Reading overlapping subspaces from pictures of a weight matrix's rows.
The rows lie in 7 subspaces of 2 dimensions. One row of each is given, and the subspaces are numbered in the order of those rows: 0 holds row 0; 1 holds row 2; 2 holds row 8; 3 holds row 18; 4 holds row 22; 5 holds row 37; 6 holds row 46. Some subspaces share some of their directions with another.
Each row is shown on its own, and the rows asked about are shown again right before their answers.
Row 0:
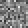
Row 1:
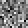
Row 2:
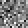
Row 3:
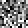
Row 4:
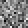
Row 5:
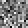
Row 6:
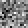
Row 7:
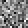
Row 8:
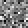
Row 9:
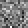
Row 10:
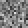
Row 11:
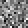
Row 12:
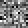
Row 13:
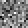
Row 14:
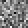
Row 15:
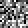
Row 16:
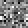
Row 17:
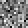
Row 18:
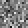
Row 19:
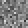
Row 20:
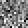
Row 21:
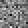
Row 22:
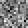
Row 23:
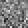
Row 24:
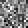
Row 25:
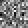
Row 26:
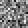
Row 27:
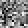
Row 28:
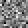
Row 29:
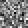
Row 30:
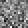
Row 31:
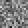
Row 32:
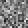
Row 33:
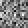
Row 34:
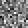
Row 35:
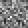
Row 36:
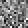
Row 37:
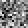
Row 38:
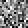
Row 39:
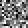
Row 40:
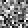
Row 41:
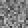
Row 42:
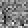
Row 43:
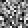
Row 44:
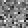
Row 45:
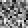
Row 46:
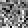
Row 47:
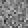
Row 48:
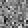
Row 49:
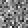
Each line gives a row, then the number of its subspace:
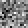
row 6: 5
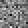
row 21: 2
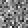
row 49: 3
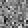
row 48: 5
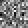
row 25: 1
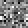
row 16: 2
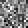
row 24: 4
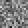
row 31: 3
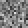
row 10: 1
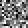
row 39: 4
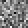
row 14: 5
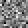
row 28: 4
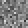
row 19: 6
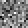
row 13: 5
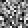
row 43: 1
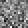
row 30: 6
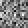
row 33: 1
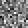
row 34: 6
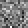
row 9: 6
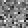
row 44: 2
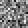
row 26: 0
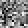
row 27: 5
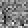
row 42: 5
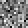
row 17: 4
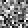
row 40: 2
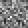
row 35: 3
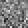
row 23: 6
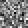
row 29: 1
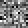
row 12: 2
